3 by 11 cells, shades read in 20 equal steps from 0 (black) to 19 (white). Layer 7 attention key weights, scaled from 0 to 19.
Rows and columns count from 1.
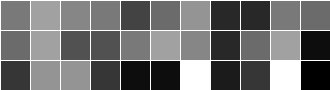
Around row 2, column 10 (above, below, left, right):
9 19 8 1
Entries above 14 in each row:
0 0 2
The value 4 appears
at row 3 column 1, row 3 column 4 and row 3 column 9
